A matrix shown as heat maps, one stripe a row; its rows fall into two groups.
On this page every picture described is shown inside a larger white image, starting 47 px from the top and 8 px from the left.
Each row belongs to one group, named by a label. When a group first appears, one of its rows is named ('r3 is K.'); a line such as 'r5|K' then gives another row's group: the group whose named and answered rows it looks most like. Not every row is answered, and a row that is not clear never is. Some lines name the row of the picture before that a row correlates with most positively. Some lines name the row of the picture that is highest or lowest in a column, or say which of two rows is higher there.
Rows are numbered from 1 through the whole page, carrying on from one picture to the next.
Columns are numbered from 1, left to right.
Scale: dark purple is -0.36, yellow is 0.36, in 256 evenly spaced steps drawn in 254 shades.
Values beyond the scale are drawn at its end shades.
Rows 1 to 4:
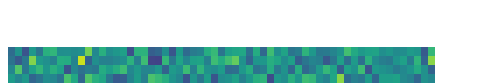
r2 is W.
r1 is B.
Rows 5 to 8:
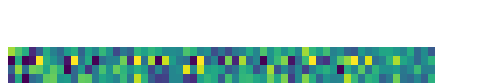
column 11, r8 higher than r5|Yes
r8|B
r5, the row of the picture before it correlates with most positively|4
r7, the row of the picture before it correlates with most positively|3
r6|B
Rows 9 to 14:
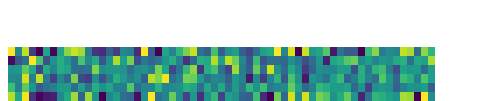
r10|W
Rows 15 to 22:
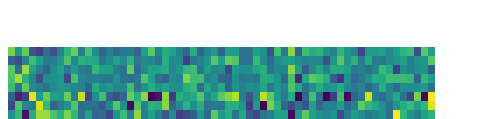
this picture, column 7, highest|22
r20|W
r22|B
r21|B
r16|W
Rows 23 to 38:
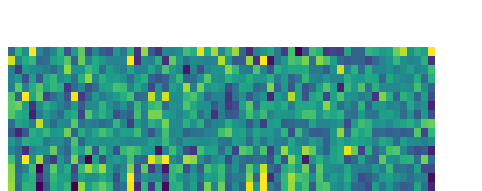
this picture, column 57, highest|23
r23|W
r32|W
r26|B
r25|W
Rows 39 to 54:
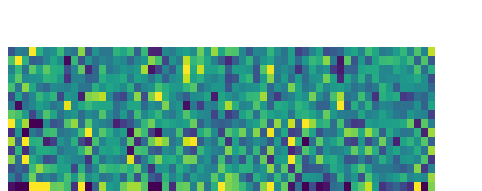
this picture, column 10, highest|47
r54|W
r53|W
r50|B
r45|W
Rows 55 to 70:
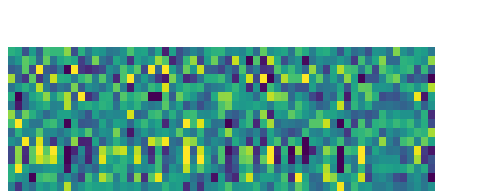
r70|W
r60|W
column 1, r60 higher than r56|Yes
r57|B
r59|B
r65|B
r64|B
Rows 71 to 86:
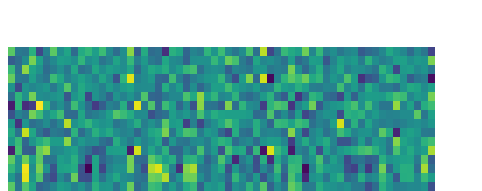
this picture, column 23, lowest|71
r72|W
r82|B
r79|W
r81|B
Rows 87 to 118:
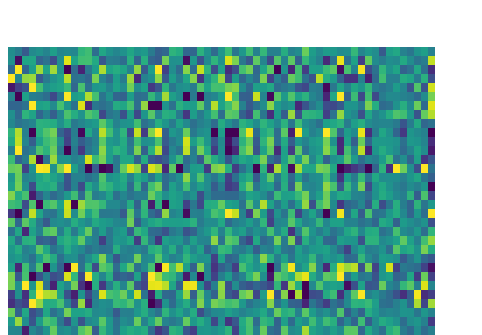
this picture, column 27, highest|113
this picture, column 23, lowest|104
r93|W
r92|W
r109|B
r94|W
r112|W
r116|W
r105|W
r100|B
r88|W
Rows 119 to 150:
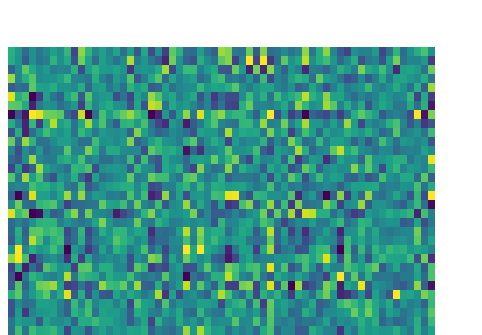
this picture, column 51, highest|145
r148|B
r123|W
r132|B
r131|W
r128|B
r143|B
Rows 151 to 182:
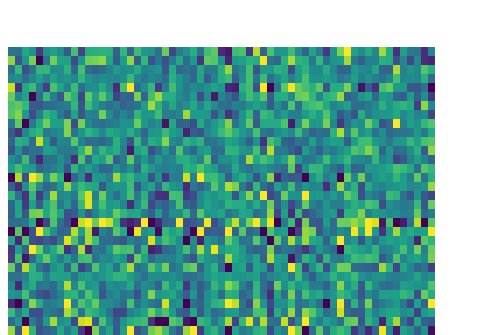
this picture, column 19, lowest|170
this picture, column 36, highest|170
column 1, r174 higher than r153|No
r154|B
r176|W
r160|W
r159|B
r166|W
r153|B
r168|B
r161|B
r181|B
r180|W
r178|W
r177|W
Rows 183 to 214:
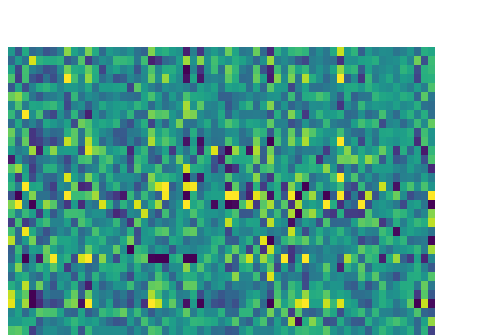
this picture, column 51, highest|200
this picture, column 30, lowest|200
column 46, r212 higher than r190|Yes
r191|B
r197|W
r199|W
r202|B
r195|B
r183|W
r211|W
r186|W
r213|W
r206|B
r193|W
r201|W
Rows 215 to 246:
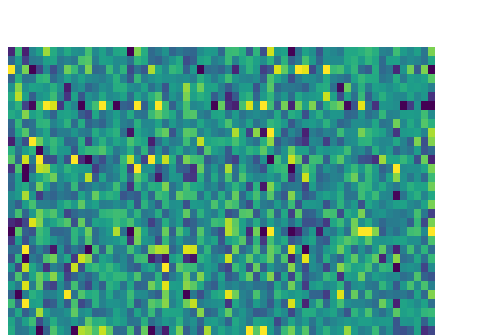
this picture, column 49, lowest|221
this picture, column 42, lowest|235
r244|B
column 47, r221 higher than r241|Yes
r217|W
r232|W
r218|B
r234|W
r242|W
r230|B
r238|B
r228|B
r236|B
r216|B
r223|B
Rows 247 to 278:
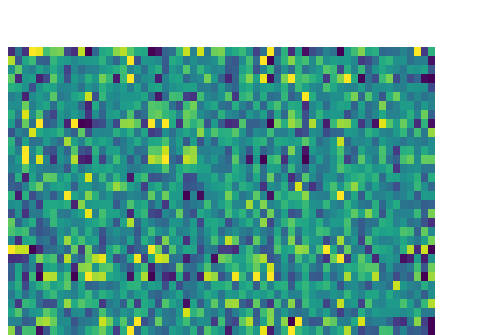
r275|W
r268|W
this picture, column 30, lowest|270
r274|B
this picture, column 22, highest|270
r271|B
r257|W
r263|W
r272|B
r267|W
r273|B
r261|B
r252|B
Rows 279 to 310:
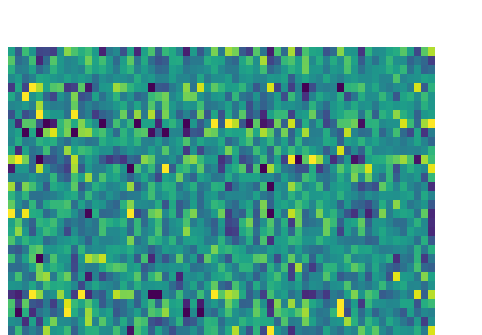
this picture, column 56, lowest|302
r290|W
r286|B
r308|W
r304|B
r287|W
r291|W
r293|B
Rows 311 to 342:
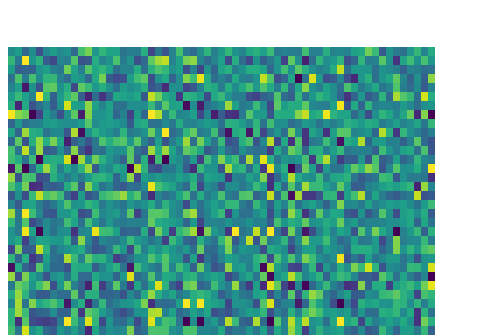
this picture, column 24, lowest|331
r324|B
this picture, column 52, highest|335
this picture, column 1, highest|318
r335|B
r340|W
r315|B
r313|W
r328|W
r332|B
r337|B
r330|W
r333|B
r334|W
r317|W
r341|W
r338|W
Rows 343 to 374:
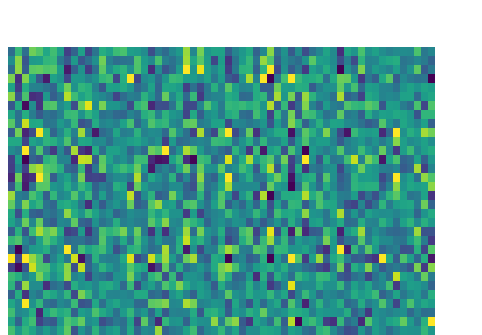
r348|W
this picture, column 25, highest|369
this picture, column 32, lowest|366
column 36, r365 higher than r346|Yes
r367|W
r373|W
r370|B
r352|B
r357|B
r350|W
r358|B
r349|B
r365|W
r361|W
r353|B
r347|W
